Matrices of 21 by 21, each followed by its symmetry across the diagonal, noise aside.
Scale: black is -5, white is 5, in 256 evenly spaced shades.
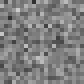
antisymmetric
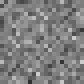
symmetric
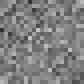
symmetric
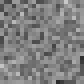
symmetric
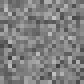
neither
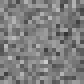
neither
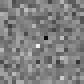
antisymmetric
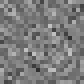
symmetric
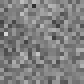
antisymmetric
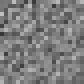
symmetric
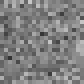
neither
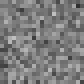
neither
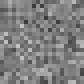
antisymmetric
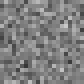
antisymmetric
